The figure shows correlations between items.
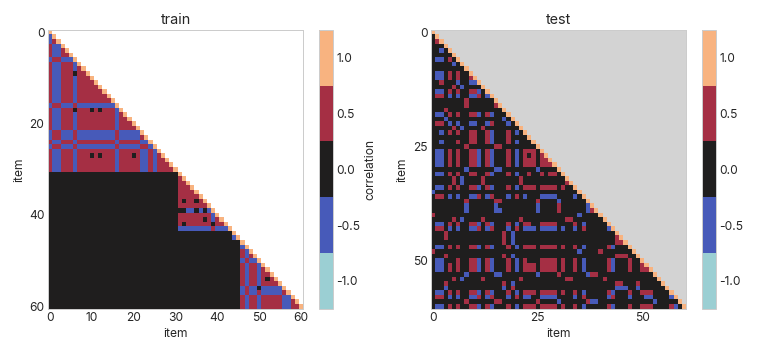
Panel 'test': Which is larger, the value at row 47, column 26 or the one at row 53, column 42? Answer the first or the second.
the first
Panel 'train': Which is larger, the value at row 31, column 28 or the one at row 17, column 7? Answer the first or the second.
the second
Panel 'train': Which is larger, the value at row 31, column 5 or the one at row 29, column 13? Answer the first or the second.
the second
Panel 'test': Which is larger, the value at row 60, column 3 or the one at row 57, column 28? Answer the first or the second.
the second
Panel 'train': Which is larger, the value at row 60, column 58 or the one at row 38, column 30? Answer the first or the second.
the first
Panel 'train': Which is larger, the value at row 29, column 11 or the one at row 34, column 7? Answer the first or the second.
the first
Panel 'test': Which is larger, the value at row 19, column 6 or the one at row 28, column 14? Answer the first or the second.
the first
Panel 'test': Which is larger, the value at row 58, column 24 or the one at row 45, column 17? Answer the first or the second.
the second
